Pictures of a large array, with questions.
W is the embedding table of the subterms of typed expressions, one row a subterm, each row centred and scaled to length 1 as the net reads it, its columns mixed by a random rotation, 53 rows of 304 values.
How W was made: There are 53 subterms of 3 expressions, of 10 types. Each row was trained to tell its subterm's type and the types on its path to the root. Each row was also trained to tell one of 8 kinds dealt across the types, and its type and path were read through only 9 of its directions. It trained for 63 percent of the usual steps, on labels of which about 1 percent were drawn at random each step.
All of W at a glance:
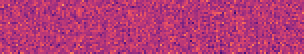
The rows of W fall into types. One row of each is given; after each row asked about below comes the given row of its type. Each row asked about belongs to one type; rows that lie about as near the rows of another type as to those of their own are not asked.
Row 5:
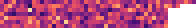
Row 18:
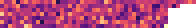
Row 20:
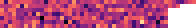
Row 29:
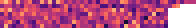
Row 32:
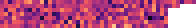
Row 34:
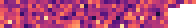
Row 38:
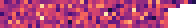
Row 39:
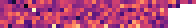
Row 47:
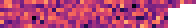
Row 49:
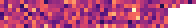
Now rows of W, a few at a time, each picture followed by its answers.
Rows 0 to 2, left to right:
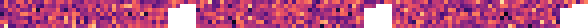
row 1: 47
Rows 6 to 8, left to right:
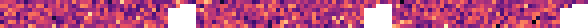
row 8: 32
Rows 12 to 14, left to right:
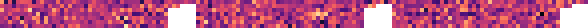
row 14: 20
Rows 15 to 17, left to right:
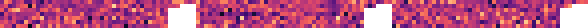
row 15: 34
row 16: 20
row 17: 32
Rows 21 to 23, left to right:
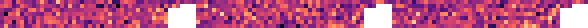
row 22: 47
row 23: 39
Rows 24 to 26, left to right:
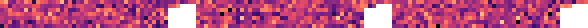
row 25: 20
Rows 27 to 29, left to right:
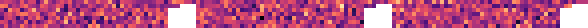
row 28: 29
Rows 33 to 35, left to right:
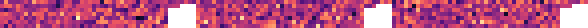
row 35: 18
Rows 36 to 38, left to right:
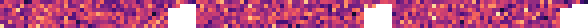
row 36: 34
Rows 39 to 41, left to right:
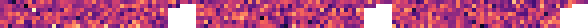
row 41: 34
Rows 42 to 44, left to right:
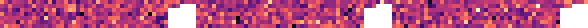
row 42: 20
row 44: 29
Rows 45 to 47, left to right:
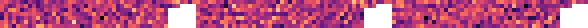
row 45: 29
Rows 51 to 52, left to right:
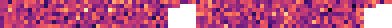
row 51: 29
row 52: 18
